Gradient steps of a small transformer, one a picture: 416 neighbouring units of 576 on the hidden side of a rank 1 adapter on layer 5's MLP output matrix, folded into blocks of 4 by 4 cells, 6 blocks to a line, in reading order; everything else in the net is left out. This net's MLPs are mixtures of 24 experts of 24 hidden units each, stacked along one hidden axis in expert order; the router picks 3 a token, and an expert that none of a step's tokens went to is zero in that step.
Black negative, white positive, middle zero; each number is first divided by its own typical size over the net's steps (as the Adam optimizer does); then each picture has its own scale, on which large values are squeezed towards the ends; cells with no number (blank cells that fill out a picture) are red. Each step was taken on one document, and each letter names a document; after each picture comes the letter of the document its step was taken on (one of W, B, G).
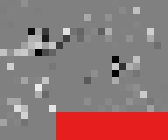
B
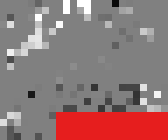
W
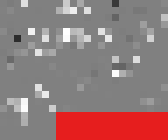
B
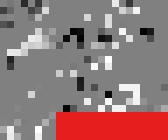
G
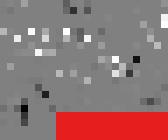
B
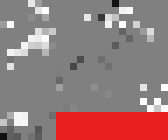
W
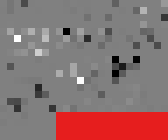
B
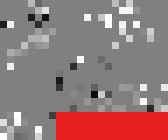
W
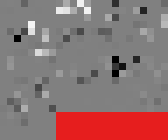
B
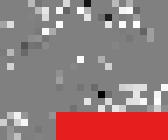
W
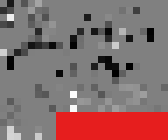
G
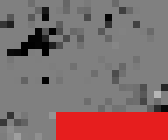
W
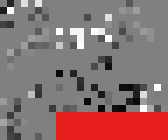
G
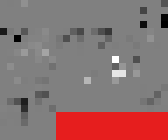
B
